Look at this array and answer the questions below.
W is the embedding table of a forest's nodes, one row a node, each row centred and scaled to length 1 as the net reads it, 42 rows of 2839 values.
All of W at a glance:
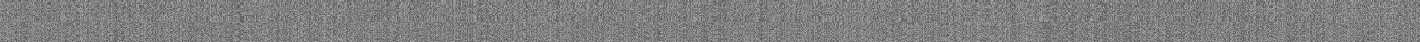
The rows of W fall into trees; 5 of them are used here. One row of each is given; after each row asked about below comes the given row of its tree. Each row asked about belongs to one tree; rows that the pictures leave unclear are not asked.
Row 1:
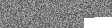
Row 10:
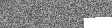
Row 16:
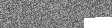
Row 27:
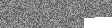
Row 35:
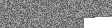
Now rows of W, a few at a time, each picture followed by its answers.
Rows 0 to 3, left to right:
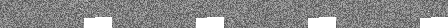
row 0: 1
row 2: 16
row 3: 16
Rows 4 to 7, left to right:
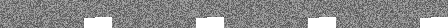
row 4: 16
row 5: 35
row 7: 35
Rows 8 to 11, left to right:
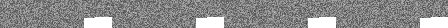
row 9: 1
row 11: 16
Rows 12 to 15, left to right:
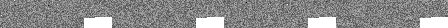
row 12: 35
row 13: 35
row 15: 10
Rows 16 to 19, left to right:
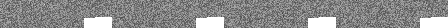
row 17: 16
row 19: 16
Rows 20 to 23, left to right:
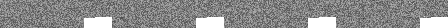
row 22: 27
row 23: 35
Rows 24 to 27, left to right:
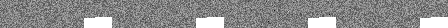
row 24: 35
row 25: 27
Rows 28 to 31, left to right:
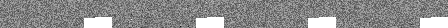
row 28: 35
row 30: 16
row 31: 27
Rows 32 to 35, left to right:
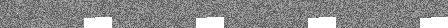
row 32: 10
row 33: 27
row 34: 16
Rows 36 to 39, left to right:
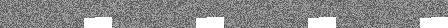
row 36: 35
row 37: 27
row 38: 16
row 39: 10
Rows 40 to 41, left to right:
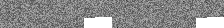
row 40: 27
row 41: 35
